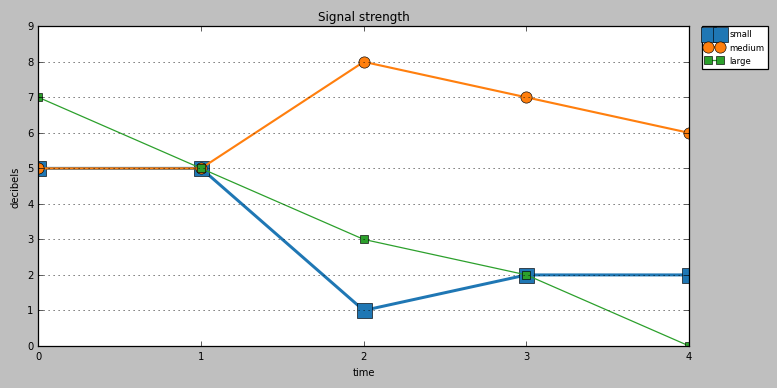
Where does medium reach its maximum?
2
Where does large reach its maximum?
0
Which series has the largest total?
medium
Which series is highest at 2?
medium
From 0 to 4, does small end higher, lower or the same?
lower
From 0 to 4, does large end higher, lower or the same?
lower
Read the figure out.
Title: Signal strength
x-axis: time, ticks 0 1 2 3 4
y-axis: decibels, ticks 0 1 2 3 4 5 6 7 8 9
Legend: small, medium, large
Values:
small: 5 5 1 2 2
medium: 5 5 8 7 6
large: 7 5 3 2 0
